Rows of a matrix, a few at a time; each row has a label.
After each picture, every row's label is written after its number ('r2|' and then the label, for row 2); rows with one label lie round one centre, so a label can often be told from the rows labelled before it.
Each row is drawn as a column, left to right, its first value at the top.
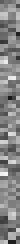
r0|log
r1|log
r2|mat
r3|mat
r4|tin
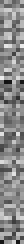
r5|mat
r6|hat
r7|hat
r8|log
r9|mat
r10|hat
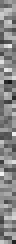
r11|log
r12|hat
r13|hat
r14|mat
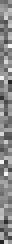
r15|mat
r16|log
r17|hat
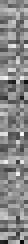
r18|mat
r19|mat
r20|hat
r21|hat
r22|log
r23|mat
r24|hat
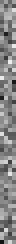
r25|mat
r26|tin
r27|log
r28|hat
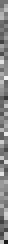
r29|log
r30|mat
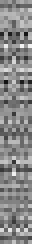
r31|tin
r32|hat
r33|tin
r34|log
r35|tin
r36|hat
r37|tin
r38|hat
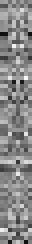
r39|tin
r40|tin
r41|mat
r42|hat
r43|log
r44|hat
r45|mat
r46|tin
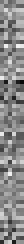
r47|mat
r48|hat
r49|log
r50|mat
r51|hat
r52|hat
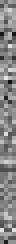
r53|tin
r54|mat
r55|hat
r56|tin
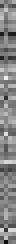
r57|tin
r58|mat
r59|tin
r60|tin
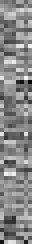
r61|mat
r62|log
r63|log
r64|log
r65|hat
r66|hat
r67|mat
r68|hat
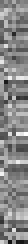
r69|log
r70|hat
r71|mat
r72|tin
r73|mat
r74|mat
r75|mat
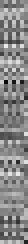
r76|log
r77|hat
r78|log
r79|hat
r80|log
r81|hat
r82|mat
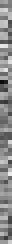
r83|hat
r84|hat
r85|log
